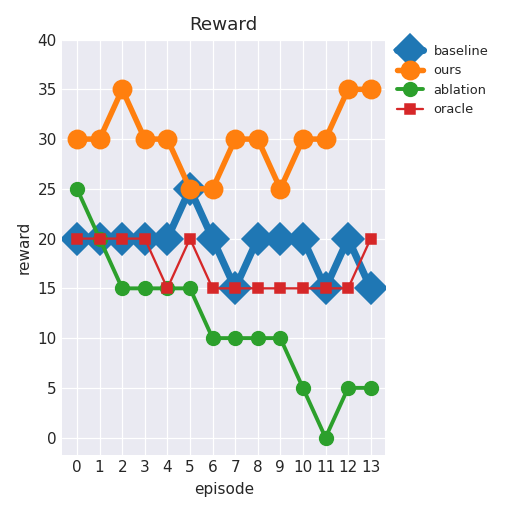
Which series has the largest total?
ours
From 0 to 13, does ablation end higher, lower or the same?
lower
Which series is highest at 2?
ours
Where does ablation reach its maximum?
0
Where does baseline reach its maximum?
5
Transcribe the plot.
Title: Reward
x-axis: episode, ticks 0 1 2 3 4 5 6 7 8 9 10 11 12 13
y-axis: reward, ticks 0 5 10 15 20 25 30 35 40
Legend: baseline, ours, ablation, oracle
Values:
baseline: 20 20 20 20 20 25 20 15 20 20 20 15 20 15
ours: 30 30 35 30 30 25 25 30 30 25 30 30 35 35
ablation: 25 20 15 15 15 15 10 10 10 10 5 0 5 5
oracle: 20 20 20 20 15 20 15 15 15 15 15 15 15 20
